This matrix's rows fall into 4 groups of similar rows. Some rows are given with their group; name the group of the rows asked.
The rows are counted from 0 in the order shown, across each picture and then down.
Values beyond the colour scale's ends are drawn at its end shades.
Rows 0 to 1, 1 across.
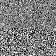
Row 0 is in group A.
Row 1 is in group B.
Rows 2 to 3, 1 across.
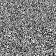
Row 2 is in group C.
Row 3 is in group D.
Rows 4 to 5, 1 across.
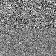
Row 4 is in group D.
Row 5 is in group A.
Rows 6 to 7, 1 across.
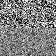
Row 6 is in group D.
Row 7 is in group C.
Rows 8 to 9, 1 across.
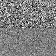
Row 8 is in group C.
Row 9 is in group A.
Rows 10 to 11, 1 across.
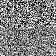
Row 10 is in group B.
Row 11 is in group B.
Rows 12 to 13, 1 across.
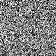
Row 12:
A
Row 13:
C
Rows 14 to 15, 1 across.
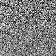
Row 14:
A
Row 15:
A
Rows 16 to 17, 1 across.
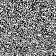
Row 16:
B
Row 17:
D
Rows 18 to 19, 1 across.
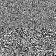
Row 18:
C
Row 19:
D
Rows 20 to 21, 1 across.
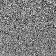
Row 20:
D
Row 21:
A
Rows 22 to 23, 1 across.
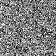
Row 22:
A
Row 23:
D
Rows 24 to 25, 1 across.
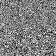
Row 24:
A
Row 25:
D
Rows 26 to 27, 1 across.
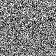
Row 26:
C
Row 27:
B
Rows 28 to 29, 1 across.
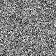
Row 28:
D
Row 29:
C
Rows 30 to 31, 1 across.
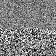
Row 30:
B
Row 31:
C
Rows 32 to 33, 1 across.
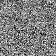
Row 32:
D
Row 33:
B
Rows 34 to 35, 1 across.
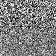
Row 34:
C
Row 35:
A
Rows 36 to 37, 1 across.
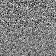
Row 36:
B
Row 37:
C
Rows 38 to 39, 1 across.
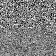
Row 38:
B
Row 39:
D
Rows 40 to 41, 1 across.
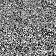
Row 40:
D
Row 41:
D
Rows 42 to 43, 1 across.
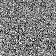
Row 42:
B
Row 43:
A
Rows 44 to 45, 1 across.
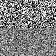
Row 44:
C
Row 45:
B
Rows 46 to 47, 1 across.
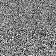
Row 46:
A
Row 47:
B
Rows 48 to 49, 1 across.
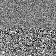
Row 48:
B
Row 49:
A
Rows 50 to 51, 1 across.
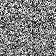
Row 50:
C
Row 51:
C
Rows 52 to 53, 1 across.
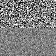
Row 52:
B
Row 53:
C
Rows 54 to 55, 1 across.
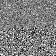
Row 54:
D
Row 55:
B
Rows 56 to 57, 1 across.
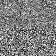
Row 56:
D
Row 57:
B
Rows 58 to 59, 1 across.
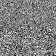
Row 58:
C
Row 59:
D
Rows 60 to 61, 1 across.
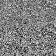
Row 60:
D
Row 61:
D
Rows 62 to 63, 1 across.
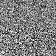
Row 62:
B
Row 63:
A
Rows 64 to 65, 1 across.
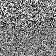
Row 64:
C
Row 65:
B
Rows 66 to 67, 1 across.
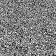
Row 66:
B
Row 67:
D
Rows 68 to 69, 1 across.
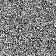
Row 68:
D
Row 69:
A
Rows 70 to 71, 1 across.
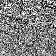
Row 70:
D
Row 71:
A
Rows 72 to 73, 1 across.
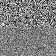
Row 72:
A
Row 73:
B
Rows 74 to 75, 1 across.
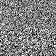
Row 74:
A
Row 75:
C
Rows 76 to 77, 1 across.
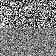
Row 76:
A
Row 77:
B
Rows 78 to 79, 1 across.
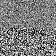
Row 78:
B
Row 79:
B
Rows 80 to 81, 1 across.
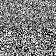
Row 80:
C
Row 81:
D
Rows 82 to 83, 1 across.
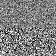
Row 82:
B
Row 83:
A
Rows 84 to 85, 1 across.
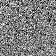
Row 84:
A
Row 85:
B
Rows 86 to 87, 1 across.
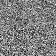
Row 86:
D
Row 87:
B
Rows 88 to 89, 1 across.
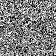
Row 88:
C
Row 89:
D
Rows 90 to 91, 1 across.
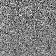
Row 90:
A
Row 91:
A
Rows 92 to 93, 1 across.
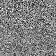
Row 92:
B
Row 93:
D
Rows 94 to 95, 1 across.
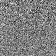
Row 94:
A
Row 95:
B
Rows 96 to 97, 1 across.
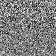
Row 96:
C
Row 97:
A
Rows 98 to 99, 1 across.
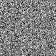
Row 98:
C
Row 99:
C
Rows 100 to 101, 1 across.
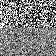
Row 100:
A
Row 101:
C
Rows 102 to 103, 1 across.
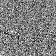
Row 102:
B
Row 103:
A
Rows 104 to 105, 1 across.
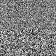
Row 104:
B
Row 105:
C
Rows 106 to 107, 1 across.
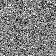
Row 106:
D
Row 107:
B
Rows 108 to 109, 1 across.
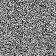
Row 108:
B
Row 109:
D
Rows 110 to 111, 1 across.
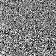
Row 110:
A
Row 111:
A
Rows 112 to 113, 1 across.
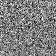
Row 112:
C
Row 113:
A
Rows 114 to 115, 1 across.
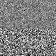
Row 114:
C
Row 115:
C
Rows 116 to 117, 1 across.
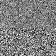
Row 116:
A
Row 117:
B
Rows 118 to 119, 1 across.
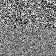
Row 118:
D
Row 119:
C
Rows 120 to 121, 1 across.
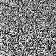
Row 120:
A
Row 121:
A
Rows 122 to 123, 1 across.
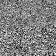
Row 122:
D
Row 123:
D
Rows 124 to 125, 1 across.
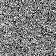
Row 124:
A
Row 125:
D
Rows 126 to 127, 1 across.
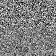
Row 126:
B
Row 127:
D
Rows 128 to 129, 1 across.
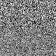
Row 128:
C
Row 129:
D
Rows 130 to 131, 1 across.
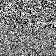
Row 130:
D
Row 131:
C
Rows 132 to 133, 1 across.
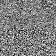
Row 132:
D
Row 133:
B
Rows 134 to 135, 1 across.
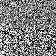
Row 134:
A
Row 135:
A
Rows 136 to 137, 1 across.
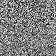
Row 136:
B
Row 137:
C
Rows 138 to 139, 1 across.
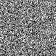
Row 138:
C
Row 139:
C
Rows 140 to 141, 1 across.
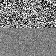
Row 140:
D
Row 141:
A
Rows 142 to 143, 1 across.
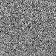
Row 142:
C
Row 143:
A
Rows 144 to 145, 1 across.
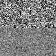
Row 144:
D
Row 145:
D
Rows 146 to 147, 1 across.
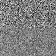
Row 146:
A
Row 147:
A
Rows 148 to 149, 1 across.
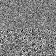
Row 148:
A
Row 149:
C
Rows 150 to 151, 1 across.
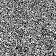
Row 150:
B
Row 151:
D
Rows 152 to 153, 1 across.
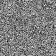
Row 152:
D
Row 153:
B
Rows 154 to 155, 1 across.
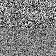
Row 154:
C
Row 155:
B
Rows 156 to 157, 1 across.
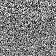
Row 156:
C
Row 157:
B
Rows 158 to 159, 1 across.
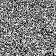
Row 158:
B
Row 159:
D
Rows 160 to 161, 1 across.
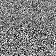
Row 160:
C
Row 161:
B
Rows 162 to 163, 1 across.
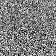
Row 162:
C
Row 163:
B
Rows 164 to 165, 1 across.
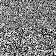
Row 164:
A
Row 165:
D
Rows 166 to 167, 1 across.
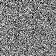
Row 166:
A
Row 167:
B
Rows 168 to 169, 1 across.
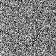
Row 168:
A
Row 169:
A
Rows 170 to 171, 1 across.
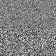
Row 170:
C
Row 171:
C
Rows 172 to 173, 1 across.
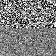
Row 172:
D
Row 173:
A
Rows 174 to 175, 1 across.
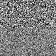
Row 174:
B
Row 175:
C
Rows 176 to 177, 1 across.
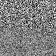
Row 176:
C
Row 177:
D
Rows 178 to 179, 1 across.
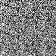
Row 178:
A
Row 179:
A
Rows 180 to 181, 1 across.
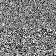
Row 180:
A
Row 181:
D
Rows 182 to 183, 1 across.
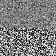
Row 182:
B
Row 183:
B
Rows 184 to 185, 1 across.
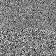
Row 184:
A
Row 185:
C
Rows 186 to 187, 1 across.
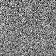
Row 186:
A
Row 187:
C
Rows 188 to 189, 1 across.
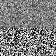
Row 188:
C
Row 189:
B
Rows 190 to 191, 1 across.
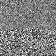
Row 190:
A
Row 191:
C
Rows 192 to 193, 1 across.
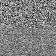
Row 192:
A
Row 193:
C
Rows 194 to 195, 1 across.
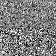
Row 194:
C
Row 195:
A
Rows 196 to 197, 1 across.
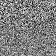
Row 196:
C
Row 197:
B
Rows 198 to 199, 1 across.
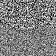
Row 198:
B
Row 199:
B
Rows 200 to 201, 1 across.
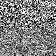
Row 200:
C
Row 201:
D
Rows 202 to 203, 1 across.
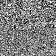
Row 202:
D
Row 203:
B
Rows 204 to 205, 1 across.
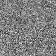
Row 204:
D
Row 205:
A
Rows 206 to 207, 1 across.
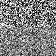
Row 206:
A
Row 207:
C
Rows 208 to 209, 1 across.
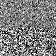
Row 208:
C
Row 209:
A
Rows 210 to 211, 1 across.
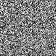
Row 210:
C
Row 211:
C
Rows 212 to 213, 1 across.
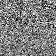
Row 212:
D
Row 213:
C
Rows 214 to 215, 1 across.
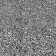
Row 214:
D
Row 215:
D
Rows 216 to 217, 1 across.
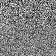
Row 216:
A
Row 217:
B
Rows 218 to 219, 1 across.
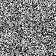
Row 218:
C
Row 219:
D
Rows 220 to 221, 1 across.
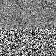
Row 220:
D
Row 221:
C
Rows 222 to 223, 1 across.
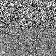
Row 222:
C
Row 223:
A
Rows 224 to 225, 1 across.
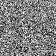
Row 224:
C
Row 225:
D
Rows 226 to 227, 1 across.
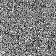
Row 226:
B
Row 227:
A
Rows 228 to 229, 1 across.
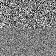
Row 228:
A
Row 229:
B
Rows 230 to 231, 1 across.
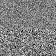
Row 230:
B
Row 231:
C
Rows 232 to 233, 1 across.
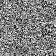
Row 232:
D
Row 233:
D
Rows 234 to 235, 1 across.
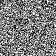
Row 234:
D
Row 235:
B
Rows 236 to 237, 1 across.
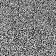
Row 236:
A
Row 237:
B
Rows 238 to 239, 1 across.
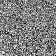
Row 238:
D
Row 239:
A
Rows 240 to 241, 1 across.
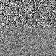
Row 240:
A
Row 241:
C
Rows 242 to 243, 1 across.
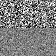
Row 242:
C
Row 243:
B
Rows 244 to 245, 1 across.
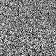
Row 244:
A
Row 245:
C
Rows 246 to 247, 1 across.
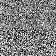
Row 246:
A
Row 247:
B
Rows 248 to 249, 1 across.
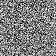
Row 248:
B
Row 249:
B
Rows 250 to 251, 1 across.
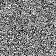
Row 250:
D
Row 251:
B
